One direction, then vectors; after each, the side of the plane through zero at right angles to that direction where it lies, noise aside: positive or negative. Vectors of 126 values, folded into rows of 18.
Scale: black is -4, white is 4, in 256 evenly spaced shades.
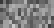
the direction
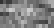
positive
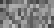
positive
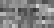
positive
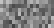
negative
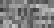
positive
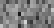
positive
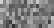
negative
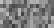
negative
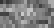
positive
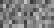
positive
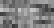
negative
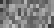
positive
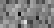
positive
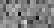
positive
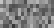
negative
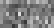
negative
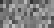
positive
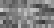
negative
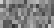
negative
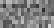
negative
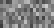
positive
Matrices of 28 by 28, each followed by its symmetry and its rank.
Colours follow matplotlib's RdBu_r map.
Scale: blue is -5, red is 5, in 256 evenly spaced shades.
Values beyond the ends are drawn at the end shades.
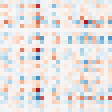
neither, rank three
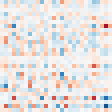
neither, rank five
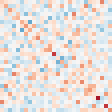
symmetric, full rank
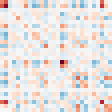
symmetric, rank three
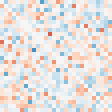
antisymmetric, full rank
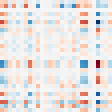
neither, rank two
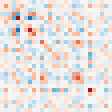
symmetric, rank three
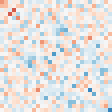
symmetric, full rank
